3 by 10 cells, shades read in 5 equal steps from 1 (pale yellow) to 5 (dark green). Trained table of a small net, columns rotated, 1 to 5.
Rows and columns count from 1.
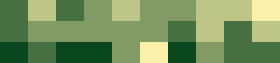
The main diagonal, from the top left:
4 3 5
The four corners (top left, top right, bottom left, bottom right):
4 1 5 4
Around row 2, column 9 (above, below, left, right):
2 4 2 2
